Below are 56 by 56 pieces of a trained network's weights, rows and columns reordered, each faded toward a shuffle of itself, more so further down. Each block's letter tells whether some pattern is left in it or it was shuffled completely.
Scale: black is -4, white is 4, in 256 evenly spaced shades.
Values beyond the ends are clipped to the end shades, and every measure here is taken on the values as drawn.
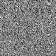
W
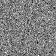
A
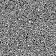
A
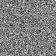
A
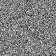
A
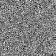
W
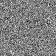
A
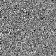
W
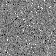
A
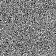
A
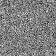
A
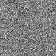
W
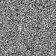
A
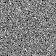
A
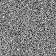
A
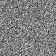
A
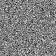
A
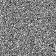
A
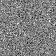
A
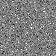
A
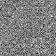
W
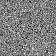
A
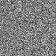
W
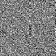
W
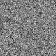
W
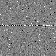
W
